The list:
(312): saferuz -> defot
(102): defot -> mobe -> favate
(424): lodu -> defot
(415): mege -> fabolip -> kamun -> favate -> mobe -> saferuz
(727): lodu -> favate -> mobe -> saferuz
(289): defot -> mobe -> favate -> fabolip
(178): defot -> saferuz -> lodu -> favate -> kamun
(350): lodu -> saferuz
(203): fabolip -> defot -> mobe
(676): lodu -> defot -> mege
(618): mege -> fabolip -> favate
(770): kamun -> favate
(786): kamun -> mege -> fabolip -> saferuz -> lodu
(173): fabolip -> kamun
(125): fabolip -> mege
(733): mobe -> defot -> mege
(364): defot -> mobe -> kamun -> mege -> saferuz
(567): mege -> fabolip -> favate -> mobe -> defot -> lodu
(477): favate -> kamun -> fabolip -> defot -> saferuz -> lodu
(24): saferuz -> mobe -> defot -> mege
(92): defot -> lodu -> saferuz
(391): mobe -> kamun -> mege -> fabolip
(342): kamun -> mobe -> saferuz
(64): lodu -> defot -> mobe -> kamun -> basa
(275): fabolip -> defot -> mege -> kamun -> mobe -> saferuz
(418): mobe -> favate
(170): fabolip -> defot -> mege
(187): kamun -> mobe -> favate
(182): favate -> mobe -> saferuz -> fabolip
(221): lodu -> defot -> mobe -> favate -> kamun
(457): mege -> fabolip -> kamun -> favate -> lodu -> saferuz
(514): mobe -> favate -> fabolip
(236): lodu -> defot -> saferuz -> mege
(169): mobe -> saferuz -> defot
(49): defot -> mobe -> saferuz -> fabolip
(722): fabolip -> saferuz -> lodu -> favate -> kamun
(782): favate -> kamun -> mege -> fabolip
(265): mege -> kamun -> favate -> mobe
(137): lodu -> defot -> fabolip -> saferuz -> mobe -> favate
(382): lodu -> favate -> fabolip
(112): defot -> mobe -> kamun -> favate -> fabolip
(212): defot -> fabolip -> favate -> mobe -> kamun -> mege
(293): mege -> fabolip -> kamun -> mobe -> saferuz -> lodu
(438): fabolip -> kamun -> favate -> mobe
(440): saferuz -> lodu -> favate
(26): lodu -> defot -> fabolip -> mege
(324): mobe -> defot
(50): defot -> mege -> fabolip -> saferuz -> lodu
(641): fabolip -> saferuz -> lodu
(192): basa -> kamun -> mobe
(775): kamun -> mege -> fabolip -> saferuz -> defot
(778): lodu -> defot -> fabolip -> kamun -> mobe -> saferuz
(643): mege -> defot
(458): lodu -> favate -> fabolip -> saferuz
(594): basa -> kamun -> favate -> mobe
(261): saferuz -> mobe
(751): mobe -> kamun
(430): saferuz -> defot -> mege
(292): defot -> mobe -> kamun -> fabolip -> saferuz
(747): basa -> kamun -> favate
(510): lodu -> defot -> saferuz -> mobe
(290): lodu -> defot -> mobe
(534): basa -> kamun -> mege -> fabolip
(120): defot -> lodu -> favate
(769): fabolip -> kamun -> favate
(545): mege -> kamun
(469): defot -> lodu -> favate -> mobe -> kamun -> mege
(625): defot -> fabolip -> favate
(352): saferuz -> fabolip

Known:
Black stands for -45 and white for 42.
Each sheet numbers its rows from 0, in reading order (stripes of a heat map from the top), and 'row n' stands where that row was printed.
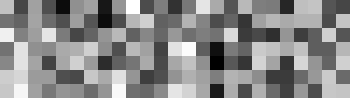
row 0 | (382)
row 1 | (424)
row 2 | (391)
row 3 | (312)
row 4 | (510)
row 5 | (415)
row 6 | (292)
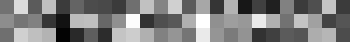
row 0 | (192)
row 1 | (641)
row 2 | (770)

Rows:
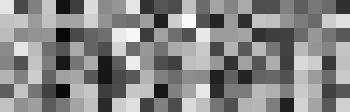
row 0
(618)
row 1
(24)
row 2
(769)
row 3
(778)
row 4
(120)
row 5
(290)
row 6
(350)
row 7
(137)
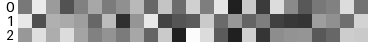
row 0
(342)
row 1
(567)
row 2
(364)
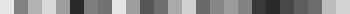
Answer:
(212)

